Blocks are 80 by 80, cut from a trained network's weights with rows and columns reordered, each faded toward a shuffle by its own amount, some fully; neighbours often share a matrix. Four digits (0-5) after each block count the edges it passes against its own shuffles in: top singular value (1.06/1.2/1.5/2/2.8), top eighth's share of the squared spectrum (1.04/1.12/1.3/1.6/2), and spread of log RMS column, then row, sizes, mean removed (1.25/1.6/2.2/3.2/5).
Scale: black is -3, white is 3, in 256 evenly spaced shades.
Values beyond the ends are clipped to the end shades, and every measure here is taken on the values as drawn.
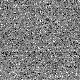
2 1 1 0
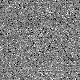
1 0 1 0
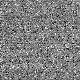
2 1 1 0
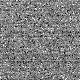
2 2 1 0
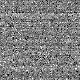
3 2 2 0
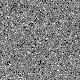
0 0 0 0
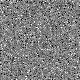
0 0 0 0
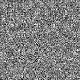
3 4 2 2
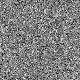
0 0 0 0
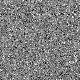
1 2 0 1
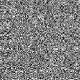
3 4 2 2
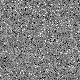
0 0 0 0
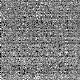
3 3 3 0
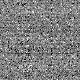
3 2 2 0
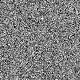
1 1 0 0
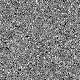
1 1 0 0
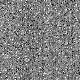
2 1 0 1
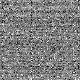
3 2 2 0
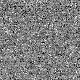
1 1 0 0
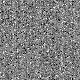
2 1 0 1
